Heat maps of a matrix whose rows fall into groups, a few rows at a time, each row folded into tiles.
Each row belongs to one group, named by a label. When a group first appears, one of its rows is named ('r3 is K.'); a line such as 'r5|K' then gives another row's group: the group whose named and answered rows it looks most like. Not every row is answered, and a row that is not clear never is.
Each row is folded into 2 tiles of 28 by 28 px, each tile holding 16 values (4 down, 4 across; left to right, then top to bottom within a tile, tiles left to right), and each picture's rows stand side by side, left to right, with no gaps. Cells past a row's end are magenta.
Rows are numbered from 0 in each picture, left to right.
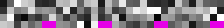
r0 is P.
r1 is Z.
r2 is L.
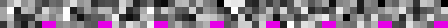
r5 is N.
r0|P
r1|P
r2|Z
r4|Z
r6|Z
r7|Z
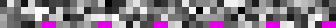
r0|L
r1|N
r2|P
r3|N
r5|N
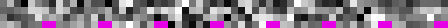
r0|L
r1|Z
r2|Z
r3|P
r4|N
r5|P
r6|N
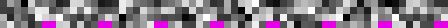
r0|L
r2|Z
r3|N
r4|N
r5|P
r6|Z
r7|P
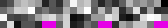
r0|P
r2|N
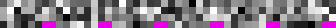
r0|P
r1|Z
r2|L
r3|L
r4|Z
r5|L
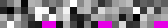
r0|L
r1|P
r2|N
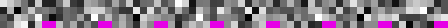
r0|Z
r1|L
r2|N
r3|Z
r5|L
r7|P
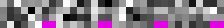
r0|N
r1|Z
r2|P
